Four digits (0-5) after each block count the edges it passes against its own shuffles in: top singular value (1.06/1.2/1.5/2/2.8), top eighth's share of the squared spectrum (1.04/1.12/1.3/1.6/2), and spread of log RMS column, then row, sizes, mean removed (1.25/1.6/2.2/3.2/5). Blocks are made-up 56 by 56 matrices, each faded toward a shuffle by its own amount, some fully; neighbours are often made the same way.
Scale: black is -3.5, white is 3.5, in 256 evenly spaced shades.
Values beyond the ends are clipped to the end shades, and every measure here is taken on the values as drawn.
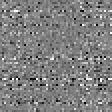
2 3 2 3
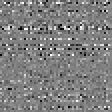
2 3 2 4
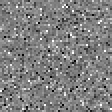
0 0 0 0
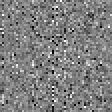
2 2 3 0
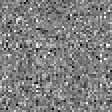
3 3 1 1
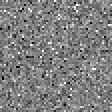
0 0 0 0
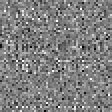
4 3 2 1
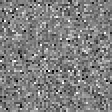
3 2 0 1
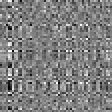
5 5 3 3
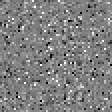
3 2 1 1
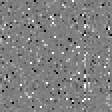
3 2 0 0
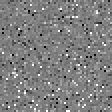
1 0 0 0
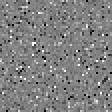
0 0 0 0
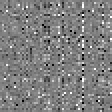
4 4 2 2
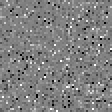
2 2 0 0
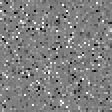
0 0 0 0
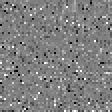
2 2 0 1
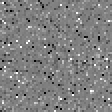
1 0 0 0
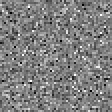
0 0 0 0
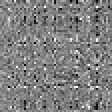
4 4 3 2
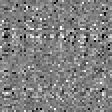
4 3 1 2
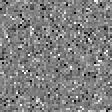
1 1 0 0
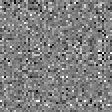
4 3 2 2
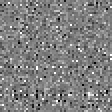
3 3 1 2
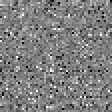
3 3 1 2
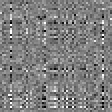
5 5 3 3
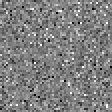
2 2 0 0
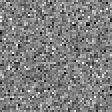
0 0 0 0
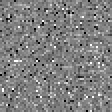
3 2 0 1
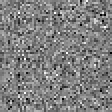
3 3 2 1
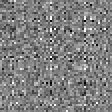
4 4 2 2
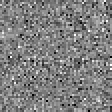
3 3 1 1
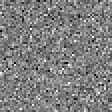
2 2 0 0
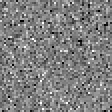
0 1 0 0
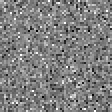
2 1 0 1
